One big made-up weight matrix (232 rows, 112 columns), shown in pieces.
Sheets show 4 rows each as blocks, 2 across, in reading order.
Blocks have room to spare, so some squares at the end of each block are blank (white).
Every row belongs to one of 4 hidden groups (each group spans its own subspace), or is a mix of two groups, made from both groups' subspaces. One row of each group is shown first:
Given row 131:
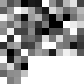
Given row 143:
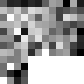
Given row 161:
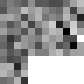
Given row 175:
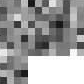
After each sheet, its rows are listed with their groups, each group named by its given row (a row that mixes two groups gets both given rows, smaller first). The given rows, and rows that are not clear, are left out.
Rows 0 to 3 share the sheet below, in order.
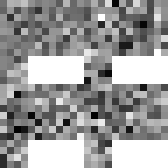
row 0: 143
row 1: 175
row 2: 143 and 161
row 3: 143 and 175
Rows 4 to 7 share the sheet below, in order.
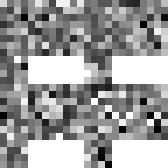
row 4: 143
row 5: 161
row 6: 131
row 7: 143 and 161
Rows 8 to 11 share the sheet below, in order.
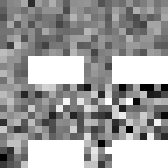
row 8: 175
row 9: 131
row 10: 161
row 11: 143
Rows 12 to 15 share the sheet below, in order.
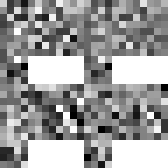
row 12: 143
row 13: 143
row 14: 161
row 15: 161
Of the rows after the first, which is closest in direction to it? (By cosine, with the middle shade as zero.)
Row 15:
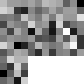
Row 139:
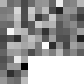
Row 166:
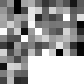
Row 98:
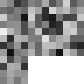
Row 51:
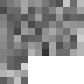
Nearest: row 166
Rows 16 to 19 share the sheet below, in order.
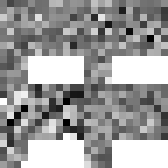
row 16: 175
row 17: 143
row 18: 131 and 143
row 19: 143 and 161
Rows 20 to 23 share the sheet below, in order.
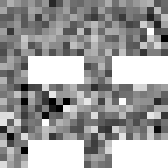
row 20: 175
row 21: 161
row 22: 131
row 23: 175
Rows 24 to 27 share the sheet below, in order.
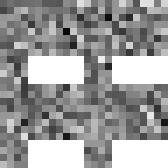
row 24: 161
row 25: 143
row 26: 131
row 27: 161
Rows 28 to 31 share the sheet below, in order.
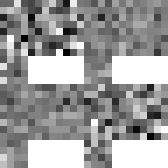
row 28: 131
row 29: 175
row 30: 161
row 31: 131
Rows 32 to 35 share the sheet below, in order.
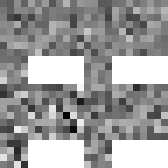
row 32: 161 and 175
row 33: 131
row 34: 161
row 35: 175
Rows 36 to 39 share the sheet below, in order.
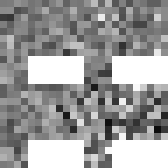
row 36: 131 and 161
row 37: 175
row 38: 161
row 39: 175
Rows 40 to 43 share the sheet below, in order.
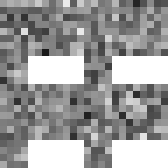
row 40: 143
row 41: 175
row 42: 175
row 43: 131
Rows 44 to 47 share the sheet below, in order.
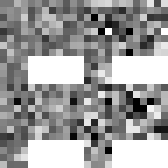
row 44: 131
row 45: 143
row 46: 175
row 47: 131
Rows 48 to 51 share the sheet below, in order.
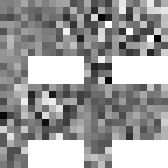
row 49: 143
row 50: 131
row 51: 143 and 161
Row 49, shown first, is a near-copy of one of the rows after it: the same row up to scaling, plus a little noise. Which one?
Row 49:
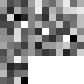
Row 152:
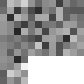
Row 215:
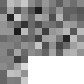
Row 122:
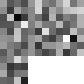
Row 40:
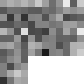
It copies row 122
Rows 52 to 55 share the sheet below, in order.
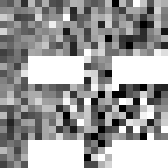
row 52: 161 and 175
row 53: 175
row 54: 161
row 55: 143 and 175
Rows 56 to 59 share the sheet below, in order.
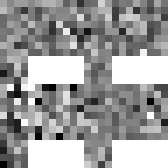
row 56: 161
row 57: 131
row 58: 131 and 175
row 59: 161
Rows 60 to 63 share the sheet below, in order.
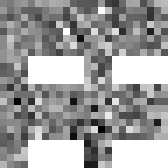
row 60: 161
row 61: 131 and 161
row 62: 175
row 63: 143 and 175
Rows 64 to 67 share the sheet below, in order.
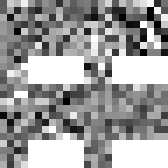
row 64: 143
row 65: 161
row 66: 131
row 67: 175
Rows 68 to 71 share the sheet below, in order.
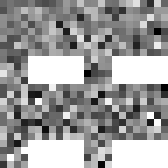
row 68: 161
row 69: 131 and 161
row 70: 143 and 175
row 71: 143 and 161
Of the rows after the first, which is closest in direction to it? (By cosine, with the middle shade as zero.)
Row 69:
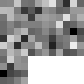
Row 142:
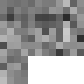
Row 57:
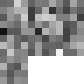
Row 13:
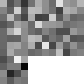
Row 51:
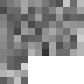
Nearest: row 57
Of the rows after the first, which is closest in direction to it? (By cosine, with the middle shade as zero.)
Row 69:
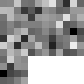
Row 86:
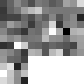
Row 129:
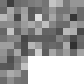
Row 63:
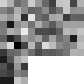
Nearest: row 129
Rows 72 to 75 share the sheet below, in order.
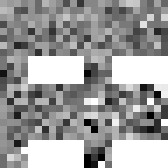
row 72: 161
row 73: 161
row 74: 143
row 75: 161
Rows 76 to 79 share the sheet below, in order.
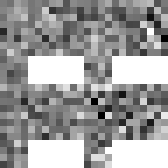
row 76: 131 and 143
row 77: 161
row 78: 143
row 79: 143
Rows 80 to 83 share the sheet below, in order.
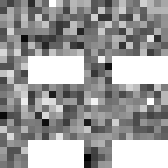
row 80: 175
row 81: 143
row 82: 131
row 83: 161
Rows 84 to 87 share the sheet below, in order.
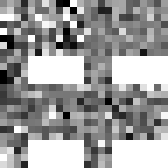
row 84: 161
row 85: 131
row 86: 161 and 175
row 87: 143
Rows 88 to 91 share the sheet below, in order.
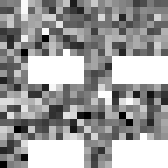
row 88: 131
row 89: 175
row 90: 175
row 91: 131
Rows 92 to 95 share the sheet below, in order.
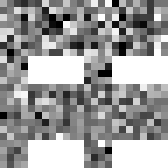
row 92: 131
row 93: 175
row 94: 131
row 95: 143
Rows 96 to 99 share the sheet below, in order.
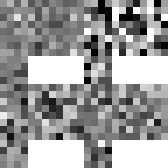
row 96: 175
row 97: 131
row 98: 131
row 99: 143
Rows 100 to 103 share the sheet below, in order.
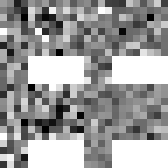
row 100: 131
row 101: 131
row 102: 175
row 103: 131
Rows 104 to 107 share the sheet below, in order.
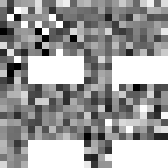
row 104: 131 and 143
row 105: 143
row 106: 131 and 143
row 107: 175
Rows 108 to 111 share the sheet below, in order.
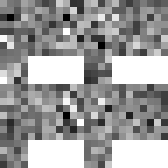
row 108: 161
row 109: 175
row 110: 161
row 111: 143
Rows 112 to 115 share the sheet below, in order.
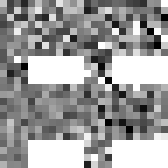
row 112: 143
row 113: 161
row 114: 131
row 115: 143 and 175
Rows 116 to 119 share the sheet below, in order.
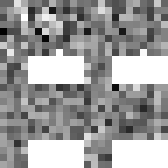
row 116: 131
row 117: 131
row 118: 143
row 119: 175
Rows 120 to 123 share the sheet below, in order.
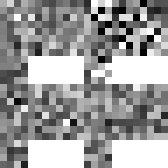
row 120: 175
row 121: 143
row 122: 143
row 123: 175
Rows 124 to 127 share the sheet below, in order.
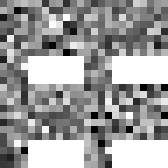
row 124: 131
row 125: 175
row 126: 143 and 161
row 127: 143
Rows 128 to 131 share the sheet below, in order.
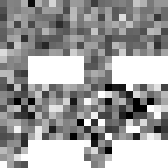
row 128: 175
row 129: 175
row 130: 175
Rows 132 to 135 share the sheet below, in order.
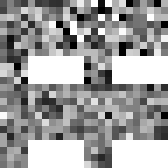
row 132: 161
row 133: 131 and 175
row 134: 131
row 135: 143
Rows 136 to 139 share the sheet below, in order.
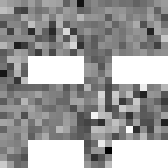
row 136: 161
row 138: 143 and 161
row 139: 143
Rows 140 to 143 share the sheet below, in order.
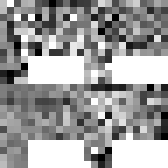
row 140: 175
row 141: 143 and 175
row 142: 131 and 161
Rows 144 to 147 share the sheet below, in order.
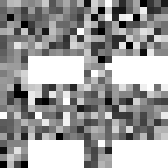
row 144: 143 and 175
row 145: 143
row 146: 131
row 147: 143
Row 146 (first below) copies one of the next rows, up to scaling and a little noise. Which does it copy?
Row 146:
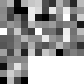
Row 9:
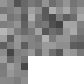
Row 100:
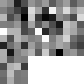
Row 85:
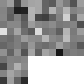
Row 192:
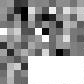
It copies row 85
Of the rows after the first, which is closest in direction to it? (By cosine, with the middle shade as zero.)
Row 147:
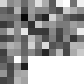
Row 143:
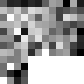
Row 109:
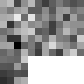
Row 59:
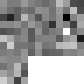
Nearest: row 109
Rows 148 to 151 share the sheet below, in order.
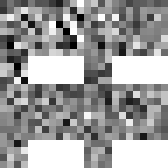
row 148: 161
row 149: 175
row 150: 143
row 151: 131
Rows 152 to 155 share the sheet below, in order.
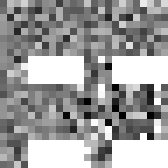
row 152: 143
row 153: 143
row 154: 161
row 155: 131 and 175
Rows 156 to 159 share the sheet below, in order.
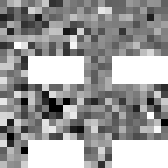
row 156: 175
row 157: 131
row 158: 131
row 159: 161
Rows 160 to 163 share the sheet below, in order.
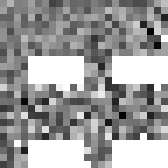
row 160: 175
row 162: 143
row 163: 131
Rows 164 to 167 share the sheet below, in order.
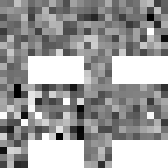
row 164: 131
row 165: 161
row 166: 131 and 143
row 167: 161
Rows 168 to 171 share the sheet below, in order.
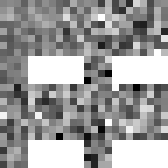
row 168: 161
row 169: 175
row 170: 131
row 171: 175
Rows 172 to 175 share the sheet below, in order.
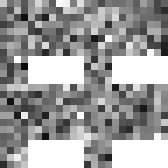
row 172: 143
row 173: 131 and 143
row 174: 143
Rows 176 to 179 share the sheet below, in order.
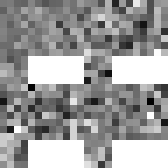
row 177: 175
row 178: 175
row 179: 161
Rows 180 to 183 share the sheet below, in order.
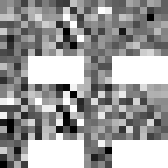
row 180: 161
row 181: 131
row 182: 161
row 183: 143
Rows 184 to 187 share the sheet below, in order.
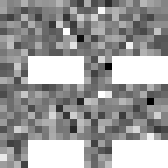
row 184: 161
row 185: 131 and 143
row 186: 161
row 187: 131
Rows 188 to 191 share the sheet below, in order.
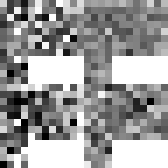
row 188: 143
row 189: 143
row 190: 143
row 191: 131
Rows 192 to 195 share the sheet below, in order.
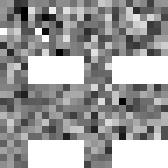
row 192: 131
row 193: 131
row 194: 131
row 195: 131 and 175
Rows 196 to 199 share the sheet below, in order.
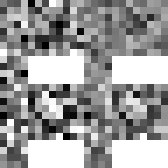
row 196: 175
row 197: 131
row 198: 131
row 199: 131
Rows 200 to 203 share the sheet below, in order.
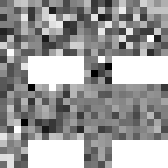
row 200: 131
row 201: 143
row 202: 175
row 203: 161
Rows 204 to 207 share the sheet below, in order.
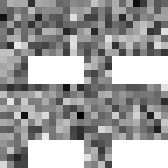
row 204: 175
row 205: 175
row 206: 143
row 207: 161
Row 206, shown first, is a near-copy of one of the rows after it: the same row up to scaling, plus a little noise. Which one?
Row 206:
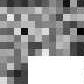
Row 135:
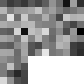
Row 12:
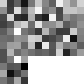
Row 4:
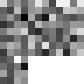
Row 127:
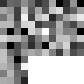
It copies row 135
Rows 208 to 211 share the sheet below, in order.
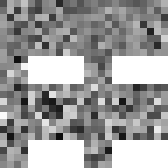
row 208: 143
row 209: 161
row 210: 131
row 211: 175
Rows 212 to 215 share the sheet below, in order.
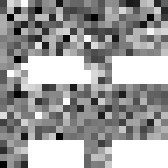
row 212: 143
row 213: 161
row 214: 131
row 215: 143
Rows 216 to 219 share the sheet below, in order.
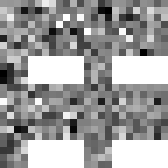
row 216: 161
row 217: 131
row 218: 175
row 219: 175
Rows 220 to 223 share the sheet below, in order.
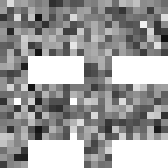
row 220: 175
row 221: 161
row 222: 175
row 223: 175
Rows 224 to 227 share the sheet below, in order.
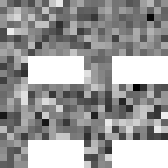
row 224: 143 and 175
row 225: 161
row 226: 131
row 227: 175
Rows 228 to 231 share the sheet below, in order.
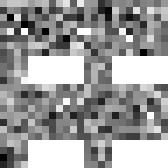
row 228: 143
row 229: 131
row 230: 161
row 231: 143 and 161
